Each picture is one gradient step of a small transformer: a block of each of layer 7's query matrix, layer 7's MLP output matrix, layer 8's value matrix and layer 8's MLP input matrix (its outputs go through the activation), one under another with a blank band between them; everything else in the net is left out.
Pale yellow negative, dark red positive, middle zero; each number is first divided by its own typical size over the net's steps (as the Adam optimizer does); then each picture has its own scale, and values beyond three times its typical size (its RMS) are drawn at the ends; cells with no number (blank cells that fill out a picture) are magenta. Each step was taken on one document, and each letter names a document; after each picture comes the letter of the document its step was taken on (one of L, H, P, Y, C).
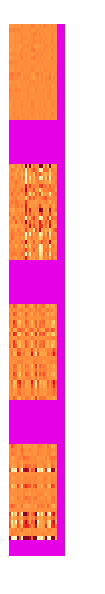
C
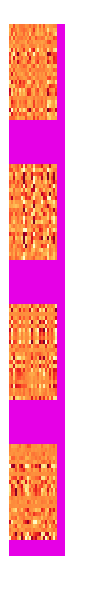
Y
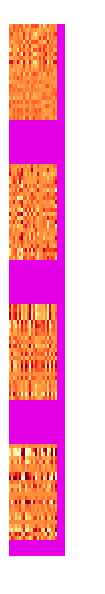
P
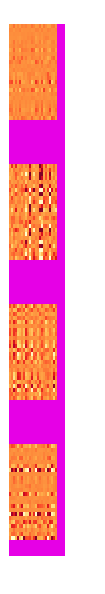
C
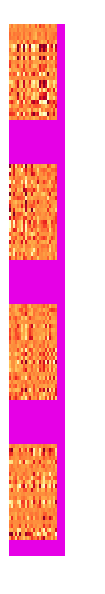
P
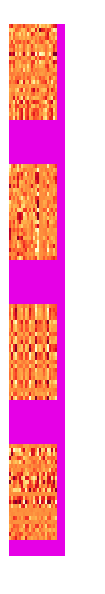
P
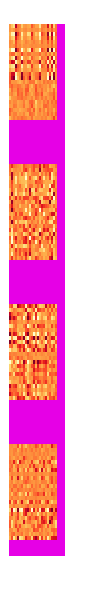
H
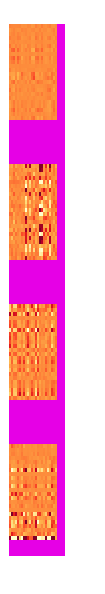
C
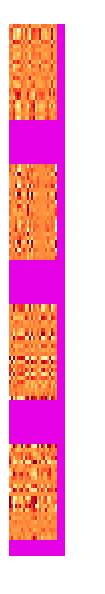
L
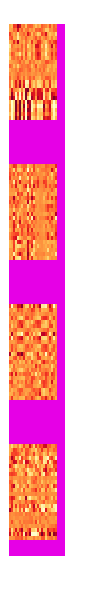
L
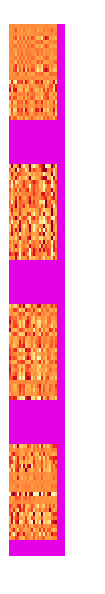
H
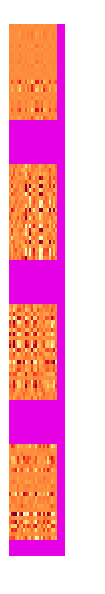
C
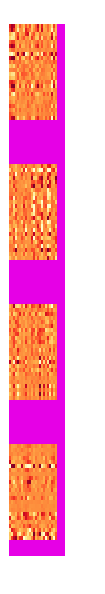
Y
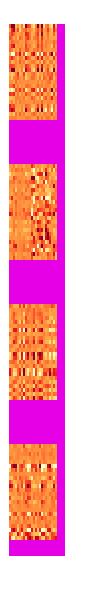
Y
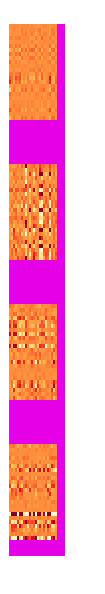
C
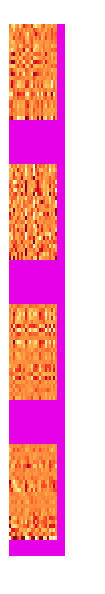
Y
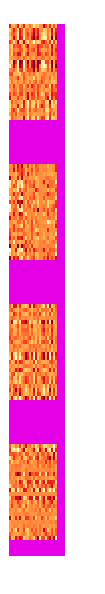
P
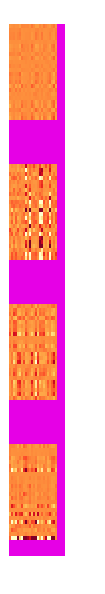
C
